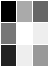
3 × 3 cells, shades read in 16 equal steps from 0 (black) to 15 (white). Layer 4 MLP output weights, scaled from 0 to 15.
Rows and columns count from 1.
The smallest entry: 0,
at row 1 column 1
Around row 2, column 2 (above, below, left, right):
10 14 7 14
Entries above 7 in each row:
1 2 2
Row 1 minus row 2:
-7 -5 -8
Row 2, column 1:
7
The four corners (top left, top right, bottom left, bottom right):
0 6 2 9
